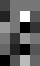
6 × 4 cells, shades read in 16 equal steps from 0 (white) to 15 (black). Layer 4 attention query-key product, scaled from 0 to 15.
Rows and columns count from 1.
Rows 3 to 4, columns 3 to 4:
15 12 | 6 8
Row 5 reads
9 13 15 10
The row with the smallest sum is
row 2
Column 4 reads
8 10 12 8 10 9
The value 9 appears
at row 5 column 1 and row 6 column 4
